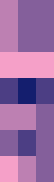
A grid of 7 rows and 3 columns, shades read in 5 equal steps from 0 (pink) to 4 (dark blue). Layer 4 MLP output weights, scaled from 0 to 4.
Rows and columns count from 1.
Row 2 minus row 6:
-1 -1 0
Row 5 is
1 1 2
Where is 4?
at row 4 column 2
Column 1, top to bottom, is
1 1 0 3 1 2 0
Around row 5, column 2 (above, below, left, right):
4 3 1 2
